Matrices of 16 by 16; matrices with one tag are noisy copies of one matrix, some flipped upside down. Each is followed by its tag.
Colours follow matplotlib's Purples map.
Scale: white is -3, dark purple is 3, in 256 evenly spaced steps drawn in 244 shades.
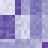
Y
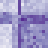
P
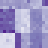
Y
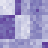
Y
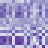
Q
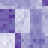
Y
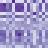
Q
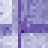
P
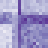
P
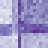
P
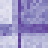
P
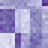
Y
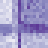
P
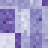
Y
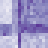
P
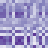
Q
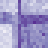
P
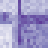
P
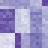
Y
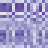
Q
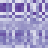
Q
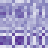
Q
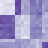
Y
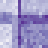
P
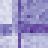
P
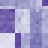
Y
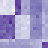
Y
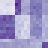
Y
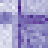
P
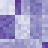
Y
